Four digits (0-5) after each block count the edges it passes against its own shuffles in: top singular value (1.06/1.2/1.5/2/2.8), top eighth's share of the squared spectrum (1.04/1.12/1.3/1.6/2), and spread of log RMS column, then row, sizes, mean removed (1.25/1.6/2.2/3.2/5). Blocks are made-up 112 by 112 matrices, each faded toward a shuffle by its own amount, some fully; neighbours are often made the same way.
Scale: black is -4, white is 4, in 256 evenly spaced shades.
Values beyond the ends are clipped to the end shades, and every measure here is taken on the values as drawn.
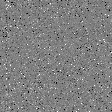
1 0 0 0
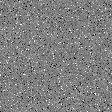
0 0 0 0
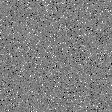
0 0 0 0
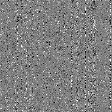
2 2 3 0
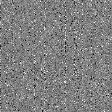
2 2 3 0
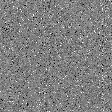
1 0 1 0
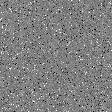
1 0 0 0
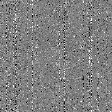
2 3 3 0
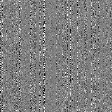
2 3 4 0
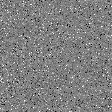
0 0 1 0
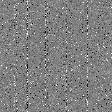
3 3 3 0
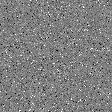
0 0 0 0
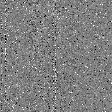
2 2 2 0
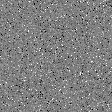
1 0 0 0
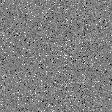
1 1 1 0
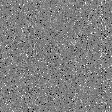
1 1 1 0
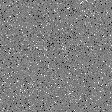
2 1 0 0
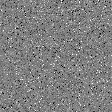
1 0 1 0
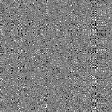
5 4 3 2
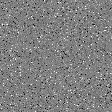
2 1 0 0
